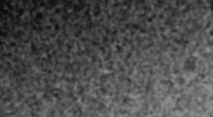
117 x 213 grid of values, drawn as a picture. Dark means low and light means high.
Average level on the scale: 30%. Ninth with the highest average: bottom right. Odd rows or columns: none. Histogram: bell-shaped. Ninth with the lowest average: top left. Mirror symmetry: none. Grain: blotchy. Slope: up to the bottom right. Stripes: none.
